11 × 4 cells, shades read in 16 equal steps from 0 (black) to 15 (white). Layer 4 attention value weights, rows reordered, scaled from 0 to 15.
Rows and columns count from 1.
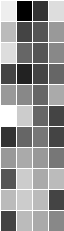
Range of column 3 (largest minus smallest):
8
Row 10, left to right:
11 12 11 4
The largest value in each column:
15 12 11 13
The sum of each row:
30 29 32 16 33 37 20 35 38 38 33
